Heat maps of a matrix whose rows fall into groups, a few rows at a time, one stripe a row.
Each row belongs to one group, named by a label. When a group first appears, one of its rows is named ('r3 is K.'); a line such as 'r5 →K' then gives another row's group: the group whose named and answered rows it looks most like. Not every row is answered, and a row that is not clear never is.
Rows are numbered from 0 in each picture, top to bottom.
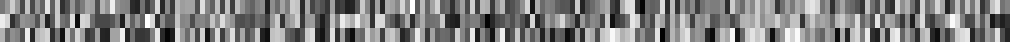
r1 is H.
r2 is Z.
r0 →Z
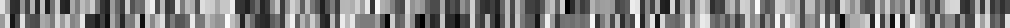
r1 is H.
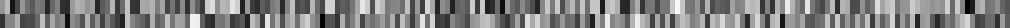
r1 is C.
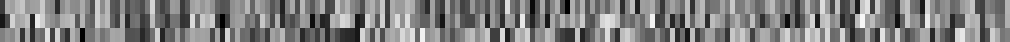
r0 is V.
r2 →Z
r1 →V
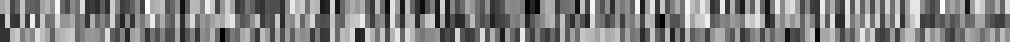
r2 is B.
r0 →H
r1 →H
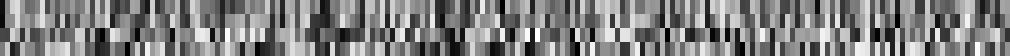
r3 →H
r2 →Z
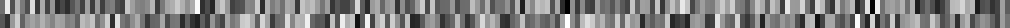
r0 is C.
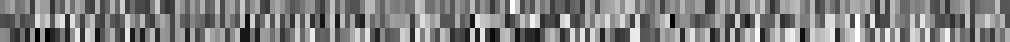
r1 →B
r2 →H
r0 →Z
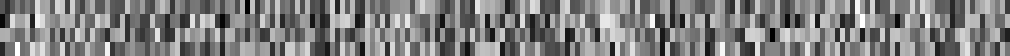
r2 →Z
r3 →B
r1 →V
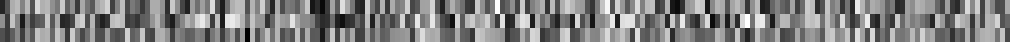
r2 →B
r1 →Z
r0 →V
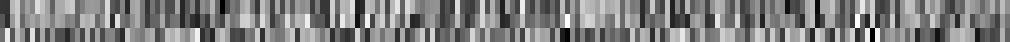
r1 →B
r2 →C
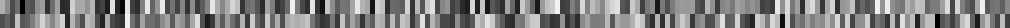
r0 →H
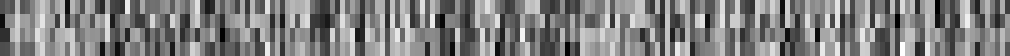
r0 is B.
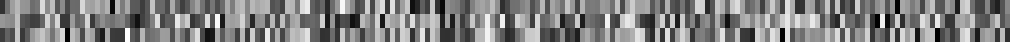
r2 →B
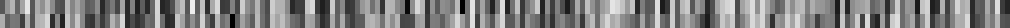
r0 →Z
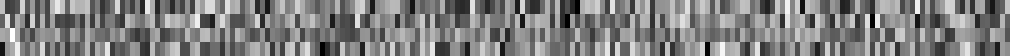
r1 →C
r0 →H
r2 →Z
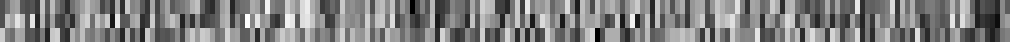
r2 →H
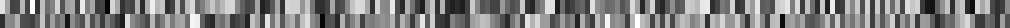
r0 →H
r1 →C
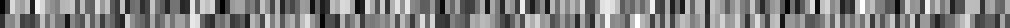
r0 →V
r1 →C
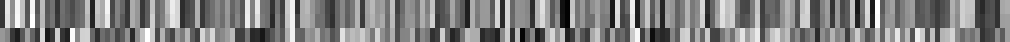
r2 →H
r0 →C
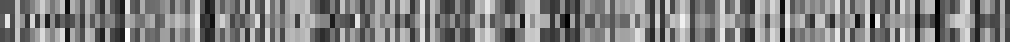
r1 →C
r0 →B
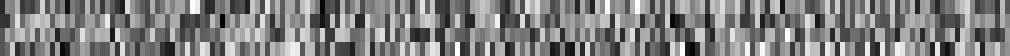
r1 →B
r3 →Z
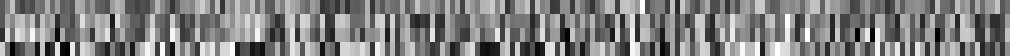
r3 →H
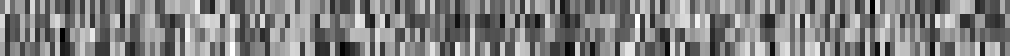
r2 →H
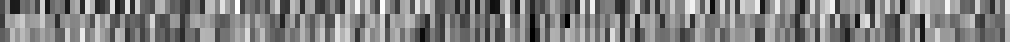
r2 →V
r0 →H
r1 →V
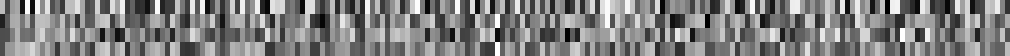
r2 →B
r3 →V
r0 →Z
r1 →V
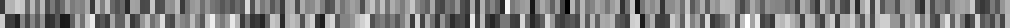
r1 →H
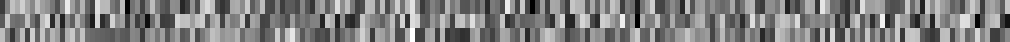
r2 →H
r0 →V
